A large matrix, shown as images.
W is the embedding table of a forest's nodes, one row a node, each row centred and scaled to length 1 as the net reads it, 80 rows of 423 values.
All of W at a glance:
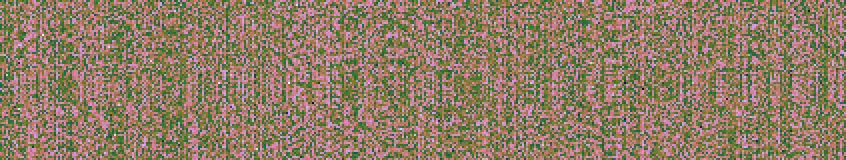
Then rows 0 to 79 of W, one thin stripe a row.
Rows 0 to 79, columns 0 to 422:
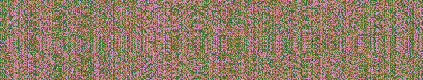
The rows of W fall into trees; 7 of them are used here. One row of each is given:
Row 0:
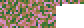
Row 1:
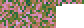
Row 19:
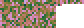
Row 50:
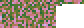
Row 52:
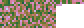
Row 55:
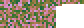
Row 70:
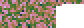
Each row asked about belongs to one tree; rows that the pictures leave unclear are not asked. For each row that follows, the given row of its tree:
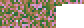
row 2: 1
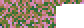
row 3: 70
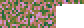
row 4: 0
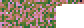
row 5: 19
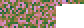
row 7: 0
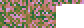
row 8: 52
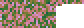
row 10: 19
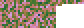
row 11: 19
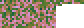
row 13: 50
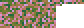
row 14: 50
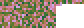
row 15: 52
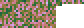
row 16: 0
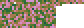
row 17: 0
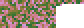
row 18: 70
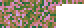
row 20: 52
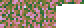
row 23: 50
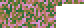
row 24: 0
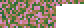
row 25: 0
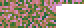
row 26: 52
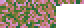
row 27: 70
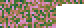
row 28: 0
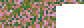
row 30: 50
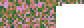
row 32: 1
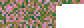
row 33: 52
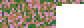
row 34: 0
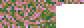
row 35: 19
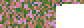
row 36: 50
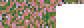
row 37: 19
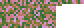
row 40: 52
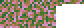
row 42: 50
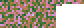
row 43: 50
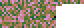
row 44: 52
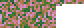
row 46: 50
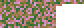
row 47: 50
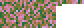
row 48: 52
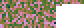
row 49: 50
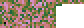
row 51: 1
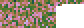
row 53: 19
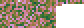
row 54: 19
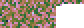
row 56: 70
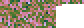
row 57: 55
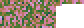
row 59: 52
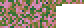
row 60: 1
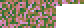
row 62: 0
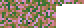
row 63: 50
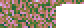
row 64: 70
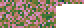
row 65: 19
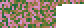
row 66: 0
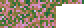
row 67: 1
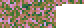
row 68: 55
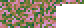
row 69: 50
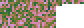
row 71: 0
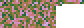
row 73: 50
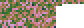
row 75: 0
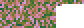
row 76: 19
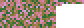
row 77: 19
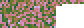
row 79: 0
